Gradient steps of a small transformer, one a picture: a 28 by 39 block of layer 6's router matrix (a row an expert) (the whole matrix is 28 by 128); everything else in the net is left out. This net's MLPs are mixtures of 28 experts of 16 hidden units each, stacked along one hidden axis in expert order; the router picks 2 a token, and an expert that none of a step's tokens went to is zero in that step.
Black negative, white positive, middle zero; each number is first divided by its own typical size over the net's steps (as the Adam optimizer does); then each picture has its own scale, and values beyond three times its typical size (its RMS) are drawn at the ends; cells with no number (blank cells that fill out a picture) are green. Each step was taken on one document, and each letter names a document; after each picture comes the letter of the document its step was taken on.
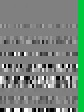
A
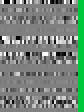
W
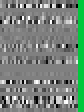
W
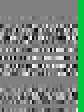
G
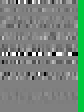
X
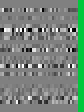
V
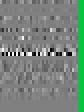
X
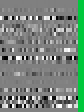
W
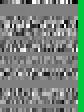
G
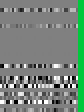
A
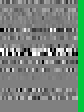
X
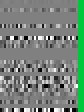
A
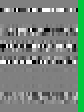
G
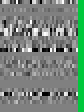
V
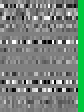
W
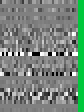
G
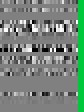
V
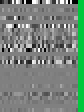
V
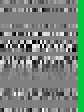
G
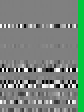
A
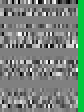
G
